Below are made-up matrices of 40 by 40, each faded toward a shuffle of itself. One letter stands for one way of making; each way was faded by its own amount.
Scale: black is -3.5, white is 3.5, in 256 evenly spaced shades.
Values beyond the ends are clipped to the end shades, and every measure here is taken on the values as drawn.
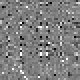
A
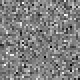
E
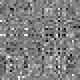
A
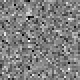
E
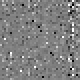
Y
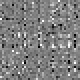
A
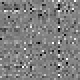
A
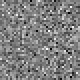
E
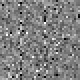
E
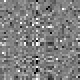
A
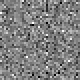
E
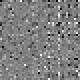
Y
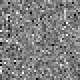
E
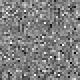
E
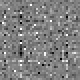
A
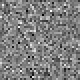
E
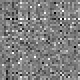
A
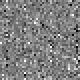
E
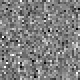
E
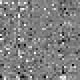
Y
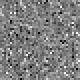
E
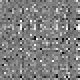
A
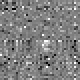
A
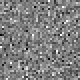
E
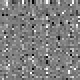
A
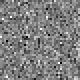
E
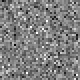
E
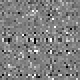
A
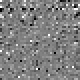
Y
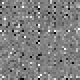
Y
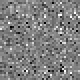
Y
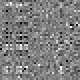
A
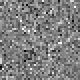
E
